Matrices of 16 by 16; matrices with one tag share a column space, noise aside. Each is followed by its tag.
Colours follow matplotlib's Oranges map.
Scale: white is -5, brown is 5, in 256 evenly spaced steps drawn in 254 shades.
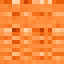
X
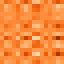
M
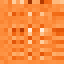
X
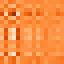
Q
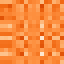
M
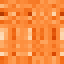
Q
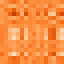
Q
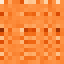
X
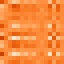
M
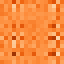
M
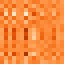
Q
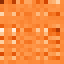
X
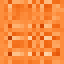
M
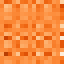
M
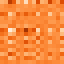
X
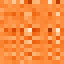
X
